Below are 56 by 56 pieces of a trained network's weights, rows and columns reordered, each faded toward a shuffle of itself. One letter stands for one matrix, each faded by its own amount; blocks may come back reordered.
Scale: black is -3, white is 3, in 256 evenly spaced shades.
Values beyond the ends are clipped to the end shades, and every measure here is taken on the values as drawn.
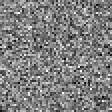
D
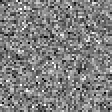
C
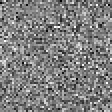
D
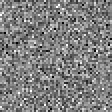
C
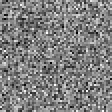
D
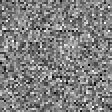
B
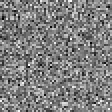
D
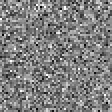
B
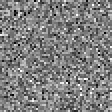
C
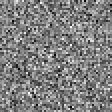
D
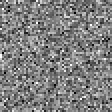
C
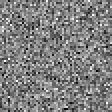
C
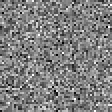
C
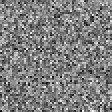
B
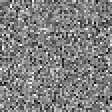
C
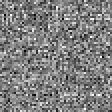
B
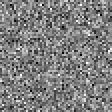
C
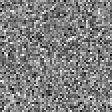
D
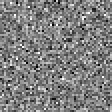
C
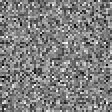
B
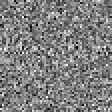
B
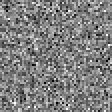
C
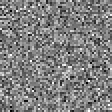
D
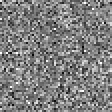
B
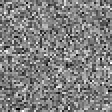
D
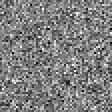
C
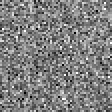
C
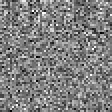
B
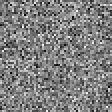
D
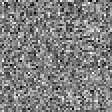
B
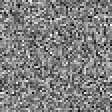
D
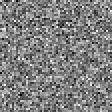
D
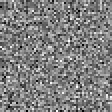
C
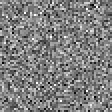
C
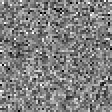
C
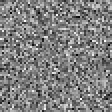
D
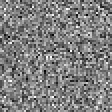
B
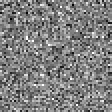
B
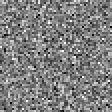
C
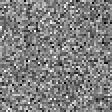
C
